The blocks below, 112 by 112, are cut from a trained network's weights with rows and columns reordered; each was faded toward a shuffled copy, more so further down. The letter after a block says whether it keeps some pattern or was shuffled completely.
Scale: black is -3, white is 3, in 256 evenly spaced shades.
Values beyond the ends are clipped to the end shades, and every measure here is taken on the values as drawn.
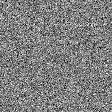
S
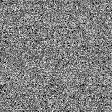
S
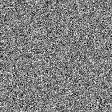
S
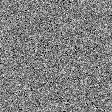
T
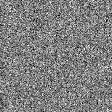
S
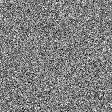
T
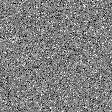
T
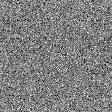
S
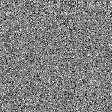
S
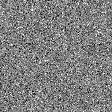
S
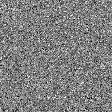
S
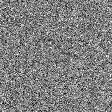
S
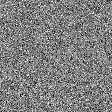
T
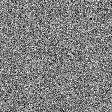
S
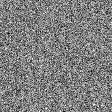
S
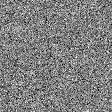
T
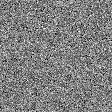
T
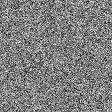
T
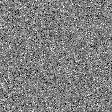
T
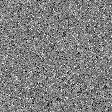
T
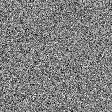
T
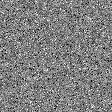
T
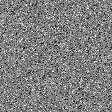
T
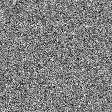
T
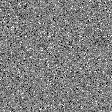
S
